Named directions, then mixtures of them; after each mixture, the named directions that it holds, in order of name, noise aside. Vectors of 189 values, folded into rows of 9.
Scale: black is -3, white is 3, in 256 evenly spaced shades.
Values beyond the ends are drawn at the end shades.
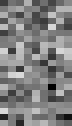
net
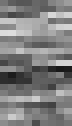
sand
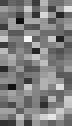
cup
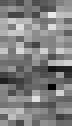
net, sand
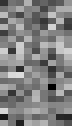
net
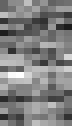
net, sand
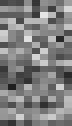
cup, sand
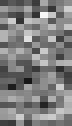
cup, sand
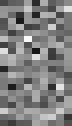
cup, net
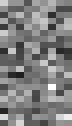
net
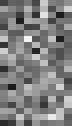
cup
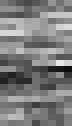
sand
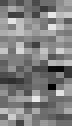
net, sand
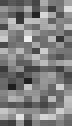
cup, sand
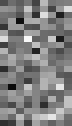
cup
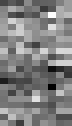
net, sand
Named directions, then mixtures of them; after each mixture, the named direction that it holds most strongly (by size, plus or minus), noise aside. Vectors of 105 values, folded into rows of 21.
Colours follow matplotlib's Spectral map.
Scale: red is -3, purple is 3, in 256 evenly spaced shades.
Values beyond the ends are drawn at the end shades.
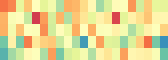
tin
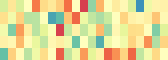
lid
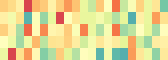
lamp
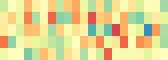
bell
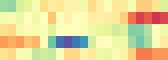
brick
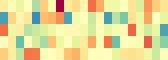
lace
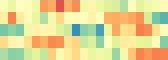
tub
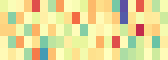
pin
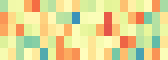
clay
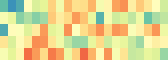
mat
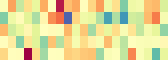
lace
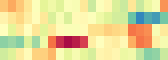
brick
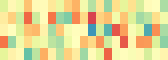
bell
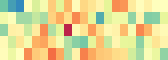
mat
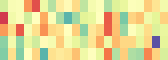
clay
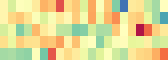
tub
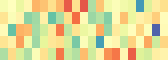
lid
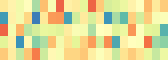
lace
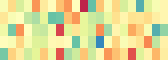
lid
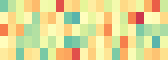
clay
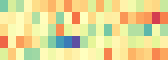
brick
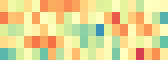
tub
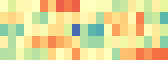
tub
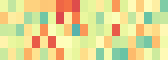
lamp
